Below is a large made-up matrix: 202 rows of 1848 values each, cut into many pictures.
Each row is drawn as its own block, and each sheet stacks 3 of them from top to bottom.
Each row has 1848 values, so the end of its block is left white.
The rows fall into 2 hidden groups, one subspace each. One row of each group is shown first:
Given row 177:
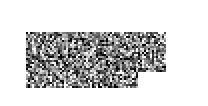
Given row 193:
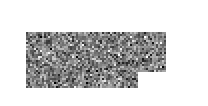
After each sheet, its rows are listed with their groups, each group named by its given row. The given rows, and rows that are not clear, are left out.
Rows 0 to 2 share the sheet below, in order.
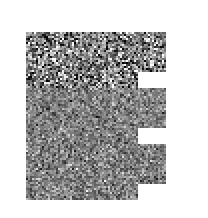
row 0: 193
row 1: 193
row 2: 193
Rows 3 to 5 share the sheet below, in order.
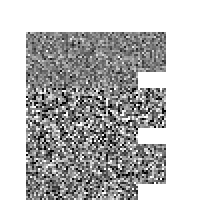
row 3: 177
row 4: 193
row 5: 193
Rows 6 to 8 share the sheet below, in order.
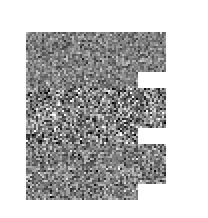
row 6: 193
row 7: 193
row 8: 177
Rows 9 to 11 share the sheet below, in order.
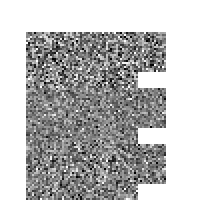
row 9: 193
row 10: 193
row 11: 193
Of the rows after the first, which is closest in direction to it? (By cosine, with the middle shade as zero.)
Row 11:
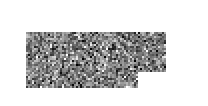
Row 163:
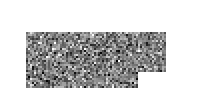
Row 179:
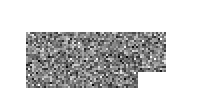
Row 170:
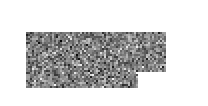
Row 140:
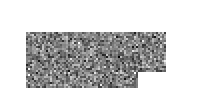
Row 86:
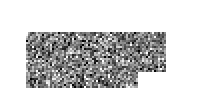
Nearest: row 86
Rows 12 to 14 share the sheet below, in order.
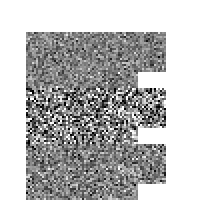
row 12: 193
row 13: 177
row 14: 177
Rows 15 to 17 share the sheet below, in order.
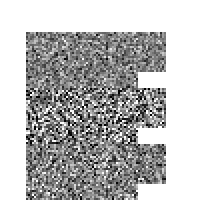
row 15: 193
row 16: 193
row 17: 193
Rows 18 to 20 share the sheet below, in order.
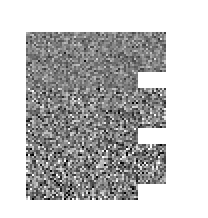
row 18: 177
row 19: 177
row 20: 177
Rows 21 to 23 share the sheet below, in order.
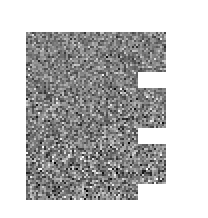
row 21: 177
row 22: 193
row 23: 193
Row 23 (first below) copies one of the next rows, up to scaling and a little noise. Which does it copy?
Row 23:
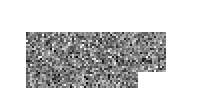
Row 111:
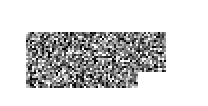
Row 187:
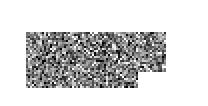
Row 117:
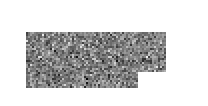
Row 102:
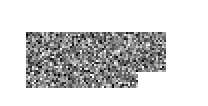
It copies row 117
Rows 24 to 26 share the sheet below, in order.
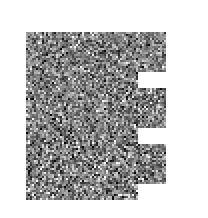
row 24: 193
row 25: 177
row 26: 193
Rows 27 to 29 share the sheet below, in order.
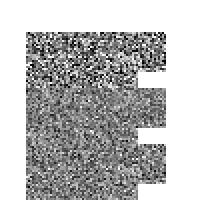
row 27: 177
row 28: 193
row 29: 177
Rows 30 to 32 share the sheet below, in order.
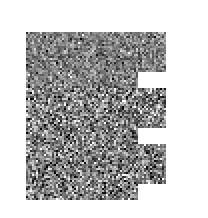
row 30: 177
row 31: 177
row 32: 193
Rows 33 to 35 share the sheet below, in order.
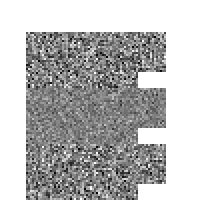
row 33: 177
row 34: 193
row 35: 193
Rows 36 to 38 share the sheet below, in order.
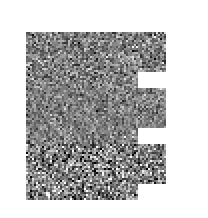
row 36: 177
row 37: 177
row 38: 193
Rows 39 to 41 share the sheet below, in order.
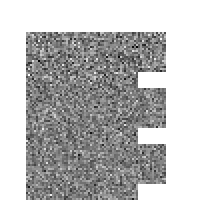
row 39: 177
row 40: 193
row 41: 177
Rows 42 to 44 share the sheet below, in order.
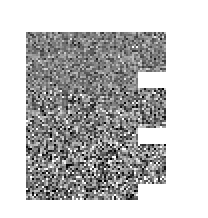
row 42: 177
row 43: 177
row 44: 193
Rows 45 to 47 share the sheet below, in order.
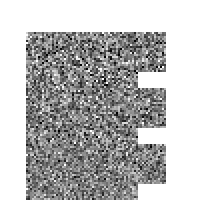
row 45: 193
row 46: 193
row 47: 177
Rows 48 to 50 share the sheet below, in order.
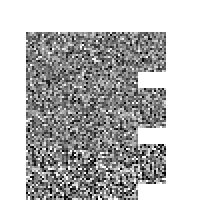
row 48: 193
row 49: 177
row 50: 177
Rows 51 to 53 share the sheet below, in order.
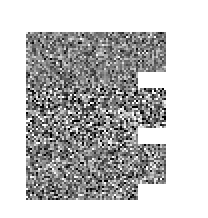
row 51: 177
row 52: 177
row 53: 193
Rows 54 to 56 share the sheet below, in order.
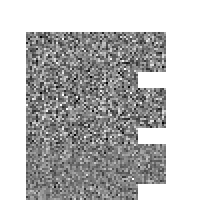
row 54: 193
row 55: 193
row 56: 193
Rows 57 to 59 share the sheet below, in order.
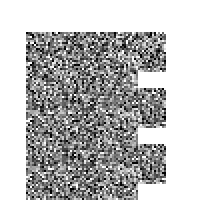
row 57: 177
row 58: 177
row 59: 177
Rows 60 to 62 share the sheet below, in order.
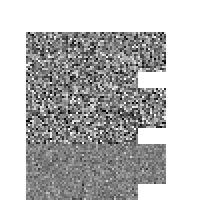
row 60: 177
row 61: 177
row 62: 193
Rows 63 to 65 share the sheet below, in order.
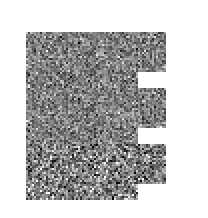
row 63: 177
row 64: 177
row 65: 193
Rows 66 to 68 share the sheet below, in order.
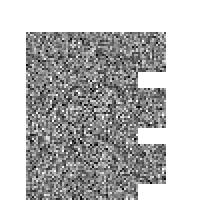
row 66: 177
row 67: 193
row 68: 193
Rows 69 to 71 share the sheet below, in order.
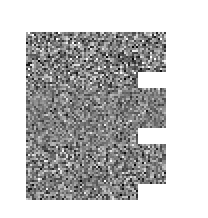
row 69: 177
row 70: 193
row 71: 193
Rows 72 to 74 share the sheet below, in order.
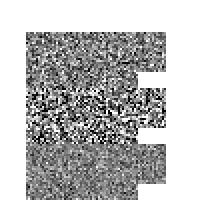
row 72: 193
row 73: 193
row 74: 177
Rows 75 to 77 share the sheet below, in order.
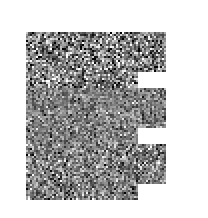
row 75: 193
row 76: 177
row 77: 177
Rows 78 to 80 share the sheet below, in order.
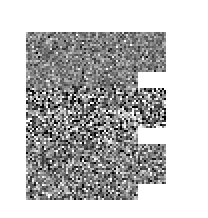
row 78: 193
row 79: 177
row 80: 193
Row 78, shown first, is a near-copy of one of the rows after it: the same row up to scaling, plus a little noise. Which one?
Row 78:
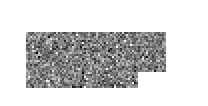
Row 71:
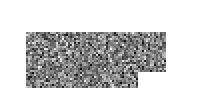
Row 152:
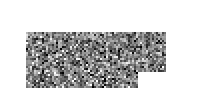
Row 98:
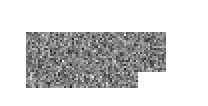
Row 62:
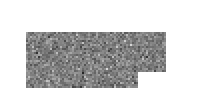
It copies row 62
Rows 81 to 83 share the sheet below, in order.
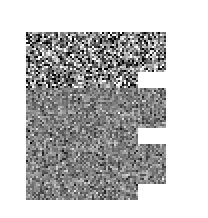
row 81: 193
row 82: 177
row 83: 193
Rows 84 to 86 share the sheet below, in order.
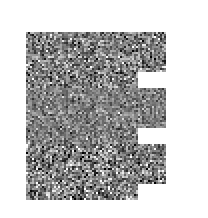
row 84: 177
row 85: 177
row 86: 193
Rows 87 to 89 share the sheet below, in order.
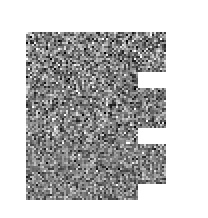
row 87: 177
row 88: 193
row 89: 177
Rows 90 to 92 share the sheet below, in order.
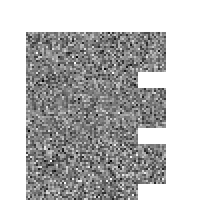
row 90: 193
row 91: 177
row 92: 193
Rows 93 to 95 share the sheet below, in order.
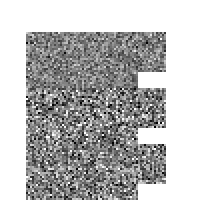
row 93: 177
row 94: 193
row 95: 177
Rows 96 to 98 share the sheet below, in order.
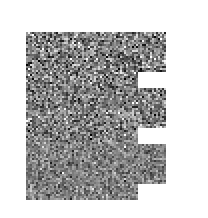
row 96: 177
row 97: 177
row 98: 193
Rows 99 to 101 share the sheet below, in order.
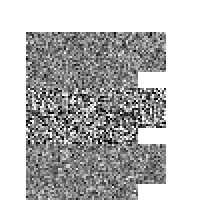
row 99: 177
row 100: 177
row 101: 193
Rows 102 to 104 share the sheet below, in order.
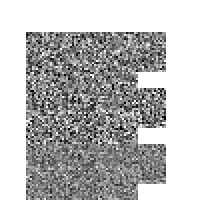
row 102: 193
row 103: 177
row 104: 177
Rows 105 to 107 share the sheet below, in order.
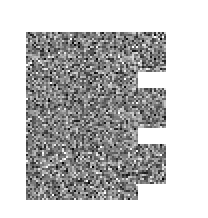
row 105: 177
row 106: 177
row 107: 193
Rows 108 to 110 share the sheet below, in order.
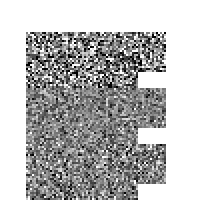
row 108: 177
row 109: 193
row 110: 177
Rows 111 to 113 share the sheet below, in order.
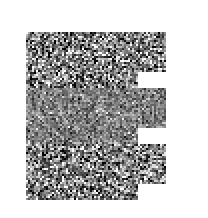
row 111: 193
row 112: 177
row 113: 193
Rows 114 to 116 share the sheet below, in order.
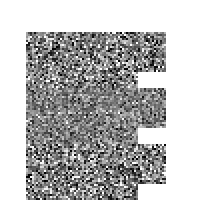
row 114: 193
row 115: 177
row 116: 177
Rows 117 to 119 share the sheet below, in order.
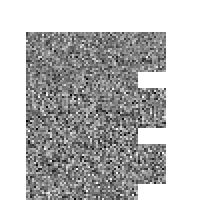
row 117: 193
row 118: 177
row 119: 193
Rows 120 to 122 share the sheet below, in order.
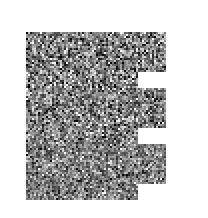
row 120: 177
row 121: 193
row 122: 193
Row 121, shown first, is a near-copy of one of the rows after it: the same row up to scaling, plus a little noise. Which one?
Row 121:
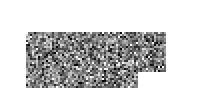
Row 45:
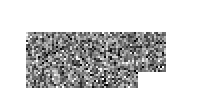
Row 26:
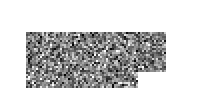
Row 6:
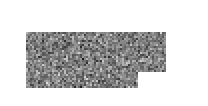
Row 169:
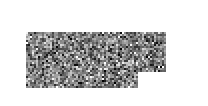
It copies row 169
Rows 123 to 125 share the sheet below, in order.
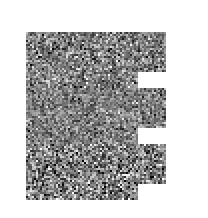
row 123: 193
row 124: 177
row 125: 193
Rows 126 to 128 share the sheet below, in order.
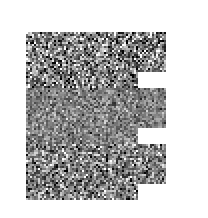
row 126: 177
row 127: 193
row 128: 193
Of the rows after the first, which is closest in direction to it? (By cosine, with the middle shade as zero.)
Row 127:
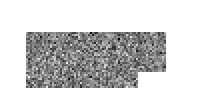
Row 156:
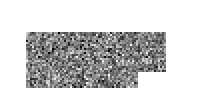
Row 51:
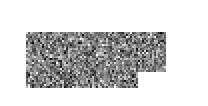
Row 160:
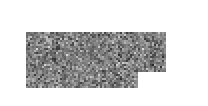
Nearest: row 156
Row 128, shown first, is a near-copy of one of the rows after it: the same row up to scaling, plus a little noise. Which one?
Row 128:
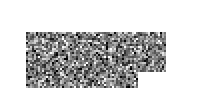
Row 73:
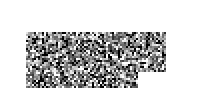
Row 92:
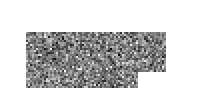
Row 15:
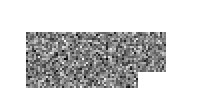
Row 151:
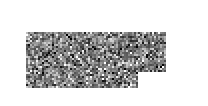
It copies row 15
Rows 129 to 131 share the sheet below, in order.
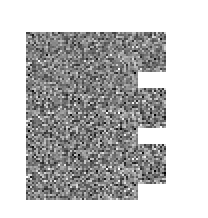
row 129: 177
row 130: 177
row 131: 177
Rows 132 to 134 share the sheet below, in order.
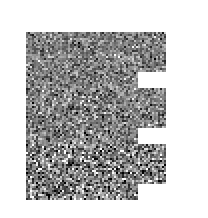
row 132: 177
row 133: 193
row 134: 193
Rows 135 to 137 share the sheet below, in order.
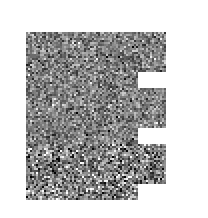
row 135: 177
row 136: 193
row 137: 193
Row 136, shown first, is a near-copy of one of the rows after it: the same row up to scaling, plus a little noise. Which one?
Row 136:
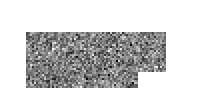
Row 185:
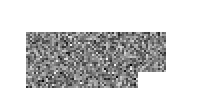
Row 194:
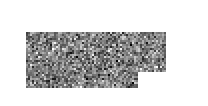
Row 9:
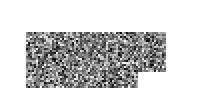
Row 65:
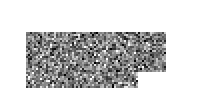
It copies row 194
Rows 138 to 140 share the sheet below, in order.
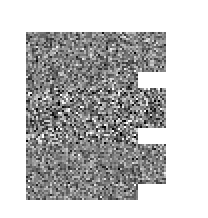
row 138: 193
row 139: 193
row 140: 177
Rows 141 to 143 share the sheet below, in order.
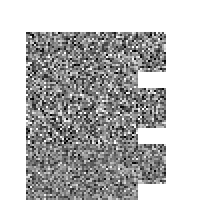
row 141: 177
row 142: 177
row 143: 177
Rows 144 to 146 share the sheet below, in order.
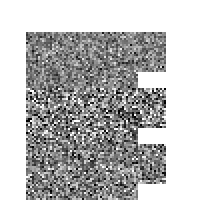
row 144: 193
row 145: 177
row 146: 177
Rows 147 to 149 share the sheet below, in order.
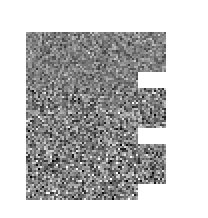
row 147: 193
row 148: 177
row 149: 193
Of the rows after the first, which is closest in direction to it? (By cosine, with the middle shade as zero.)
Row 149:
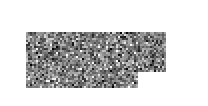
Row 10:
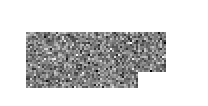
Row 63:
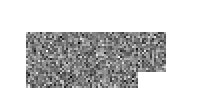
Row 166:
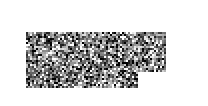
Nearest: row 63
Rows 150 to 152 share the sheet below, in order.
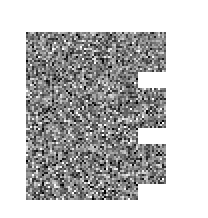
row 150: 193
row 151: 193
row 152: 193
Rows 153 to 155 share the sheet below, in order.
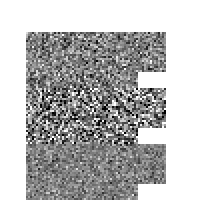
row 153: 193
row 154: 193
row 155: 193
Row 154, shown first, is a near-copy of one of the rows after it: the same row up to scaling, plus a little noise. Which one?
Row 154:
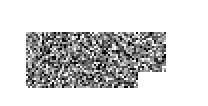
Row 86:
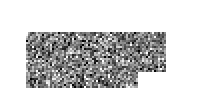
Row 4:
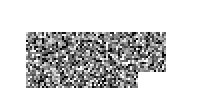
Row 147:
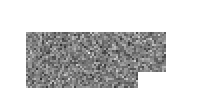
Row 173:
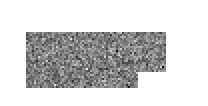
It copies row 147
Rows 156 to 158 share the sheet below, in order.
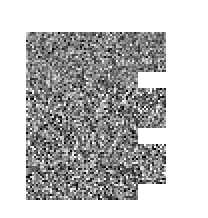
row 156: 193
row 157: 177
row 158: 177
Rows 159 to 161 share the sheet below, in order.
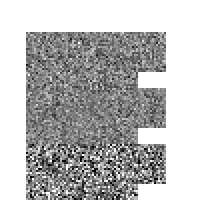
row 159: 177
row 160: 193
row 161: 193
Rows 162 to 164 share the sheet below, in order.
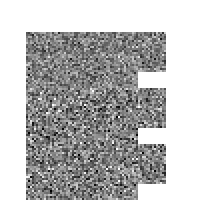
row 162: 177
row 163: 193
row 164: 177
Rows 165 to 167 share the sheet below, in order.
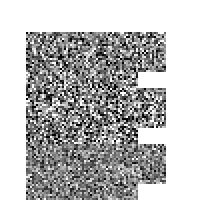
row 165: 177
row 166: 193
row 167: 177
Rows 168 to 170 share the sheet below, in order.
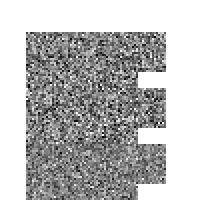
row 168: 177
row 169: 193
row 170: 193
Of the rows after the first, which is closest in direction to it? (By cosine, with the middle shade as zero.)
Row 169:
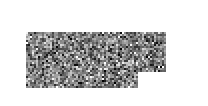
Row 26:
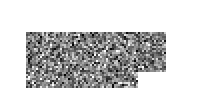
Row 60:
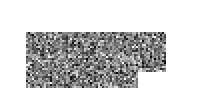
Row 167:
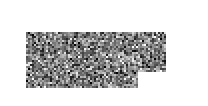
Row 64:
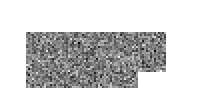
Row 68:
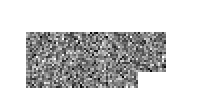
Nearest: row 26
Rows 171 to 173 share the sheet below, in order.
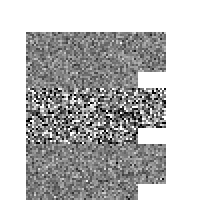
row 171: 177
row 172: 177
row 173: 193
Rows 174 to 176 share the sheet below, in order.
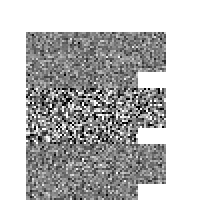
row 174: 177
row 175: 193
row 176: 193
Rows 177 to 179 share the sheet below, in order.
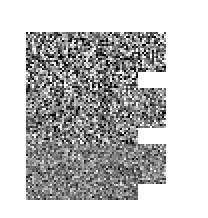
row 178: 193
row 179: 177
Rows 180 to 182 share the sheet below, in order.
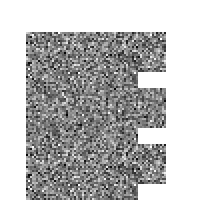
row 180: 177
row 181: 193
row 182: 177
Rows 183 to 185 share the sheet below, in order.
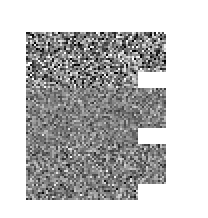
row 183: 177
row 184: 177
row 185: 193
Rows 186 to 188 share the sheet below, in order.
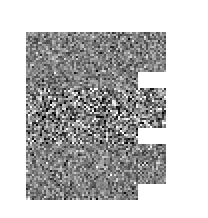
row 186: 193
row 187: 193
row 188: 177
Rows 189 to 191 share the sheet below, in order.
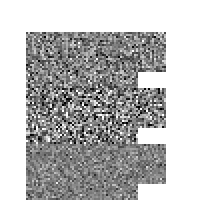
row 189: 177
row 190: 193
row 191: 193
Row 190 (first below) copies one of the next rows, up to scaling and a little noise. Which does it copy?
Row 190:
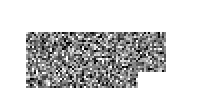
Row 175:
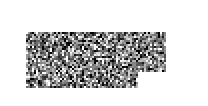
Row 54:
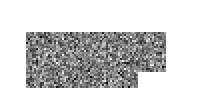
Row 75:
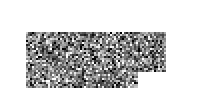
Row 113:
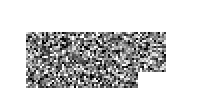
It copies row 175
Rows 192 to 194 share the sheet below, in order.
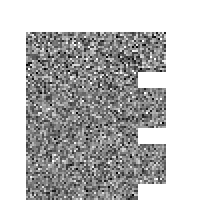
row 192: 177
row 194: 193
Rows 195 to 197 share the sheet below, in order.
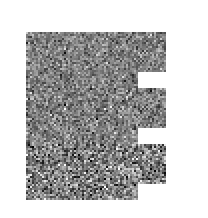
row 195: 177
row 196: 177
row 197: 177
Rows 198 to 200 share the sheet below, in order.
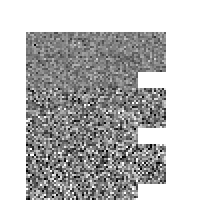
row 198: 177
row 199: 177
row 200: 177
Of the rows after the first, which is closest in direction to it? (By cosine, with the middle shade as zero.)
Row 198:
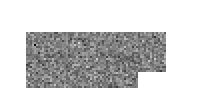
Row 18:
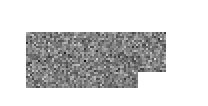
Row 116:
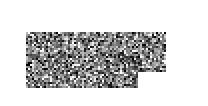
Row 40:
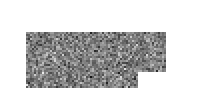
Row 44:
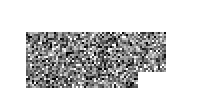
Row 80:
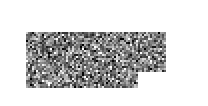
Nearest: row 116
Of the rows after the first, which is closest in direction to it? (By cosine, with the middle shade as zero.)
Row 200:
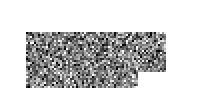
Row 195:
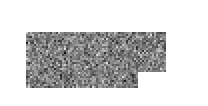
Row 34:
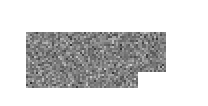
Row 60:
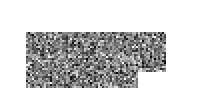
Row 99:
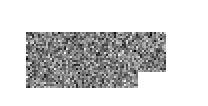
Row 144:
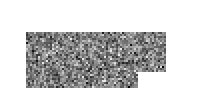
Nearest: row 99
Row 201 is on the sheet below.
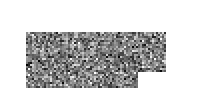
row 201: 177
